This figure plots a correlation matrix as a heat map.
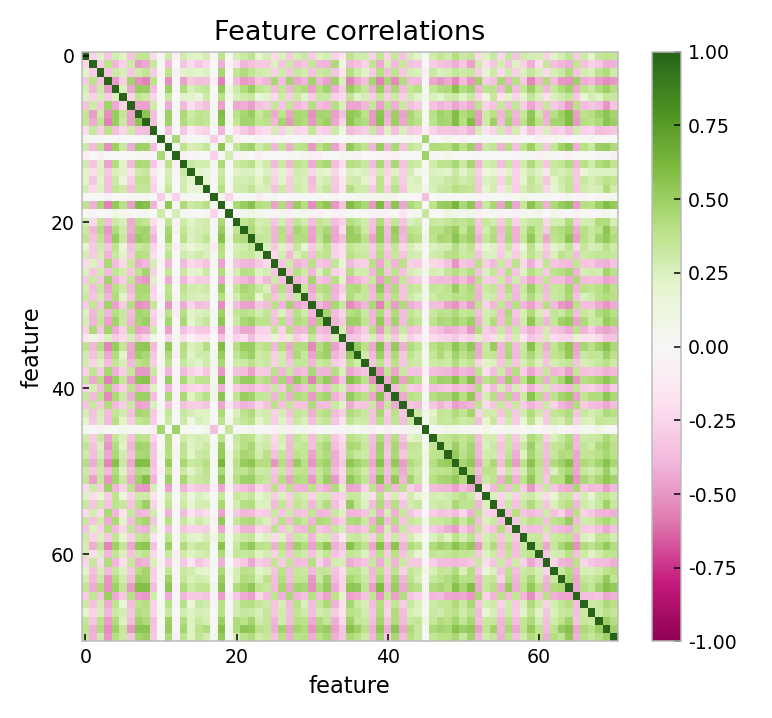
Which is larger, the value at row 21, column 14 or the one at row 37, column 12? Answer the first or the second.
the first
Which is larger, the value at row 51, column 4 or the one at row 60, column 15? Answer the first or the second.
the first
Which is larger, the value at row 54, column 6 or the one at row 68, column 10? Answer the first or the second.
the second
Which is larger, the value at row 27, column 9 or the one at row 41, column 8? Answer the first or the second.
the second
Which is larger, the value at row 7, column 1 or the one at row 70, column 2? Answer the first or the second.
the second
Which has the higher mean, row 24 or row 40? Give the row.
24
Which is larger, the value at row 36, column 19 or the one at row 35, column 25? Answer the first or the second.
the first
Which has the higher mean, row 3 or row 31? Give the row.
31
